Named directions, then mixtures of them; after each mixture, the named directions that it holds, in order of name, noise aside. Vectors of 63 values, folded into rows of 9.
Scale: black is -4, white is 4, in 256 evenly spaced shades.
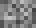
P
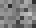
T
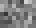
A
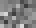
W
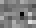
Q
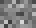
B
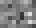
Q, T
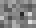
Q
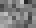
A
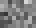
A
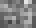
A, P, T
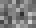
A, B, Q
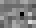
Q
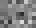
A, B, Q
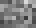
A, P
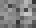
P, T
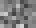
W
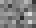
Q, T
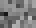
A, T, W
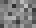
P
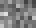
A, T, W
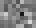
P, Q, W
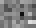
Q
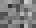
A, T, W
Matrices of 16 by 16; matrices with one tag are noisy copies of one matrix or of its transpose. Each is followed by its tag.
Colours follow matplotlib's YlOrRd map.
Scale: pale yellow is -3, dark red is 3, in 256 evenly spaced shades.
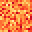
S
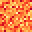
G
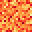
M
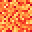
M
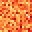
S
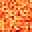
S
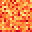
S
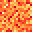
M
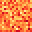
S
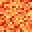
G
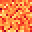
M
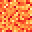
M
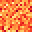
M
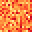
S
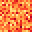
S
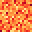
G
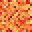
M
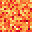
S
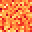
M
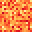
S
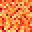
M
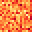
S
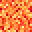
M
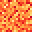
M
